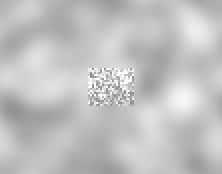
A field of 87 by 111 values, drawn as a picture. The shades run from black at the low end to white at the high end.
Stripes: none. Roughest part: centre. Odd rows or columns: none. Mirror symmetry: none. Odd patch: rougher, in the centre.
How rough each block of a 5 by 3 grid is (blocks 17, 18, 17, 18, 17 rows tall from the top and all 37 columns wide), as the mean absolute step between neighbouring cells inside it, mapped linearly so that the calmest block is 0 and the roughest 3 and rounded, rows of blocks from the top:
0 0 0 | 0 0 0 | 0 3 0 | 0 0 0 | 0 0 0
